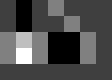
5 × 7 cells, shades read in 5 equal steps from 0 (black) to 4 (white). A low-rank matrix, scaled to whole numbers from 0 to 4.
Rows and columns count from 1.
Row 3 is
2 3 2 0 0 2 1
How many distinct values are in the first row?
3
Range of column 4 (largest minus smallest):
2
